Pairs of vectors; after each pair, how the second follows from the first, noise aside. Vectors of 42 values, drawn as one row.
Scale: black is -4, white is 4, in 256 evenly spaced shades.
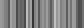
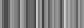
wrapped around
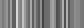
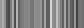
wrapped around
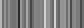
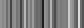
wrapped around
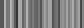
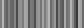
wrapped around
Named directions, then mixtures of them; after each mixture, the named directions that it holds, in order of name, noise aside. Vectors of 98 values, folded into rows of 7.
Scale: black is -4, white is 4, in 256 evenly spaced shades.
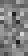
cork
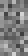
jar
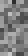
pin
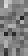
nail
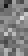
nail, pin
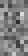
cork, jar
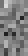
nail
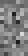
cork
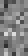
jar, nail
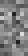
cork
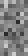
jar, nail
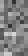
nail, pin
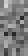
nail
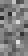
cork, pin
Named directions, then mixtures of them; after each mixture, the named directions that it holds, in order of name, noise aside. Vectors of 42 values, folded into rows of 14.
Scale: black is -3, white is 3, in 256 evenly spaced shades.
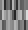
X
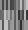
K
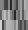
K, X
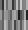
K, X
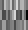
X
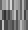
K, X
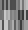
K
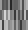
K, X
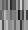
K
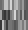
K, X
